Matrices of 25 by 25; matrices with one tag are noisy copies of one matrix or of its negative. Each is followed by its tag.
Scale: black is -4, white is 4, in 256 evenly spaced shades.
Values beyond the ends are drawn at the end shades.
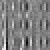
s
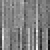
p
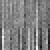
p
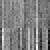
p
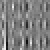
s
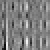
s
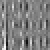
s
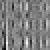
s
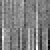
p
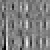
s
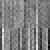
p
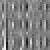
s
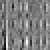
s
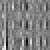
s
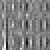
s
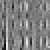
s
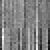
p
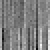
p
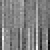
p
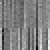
p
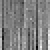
p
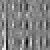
s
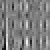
s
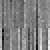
p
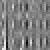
s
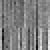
p
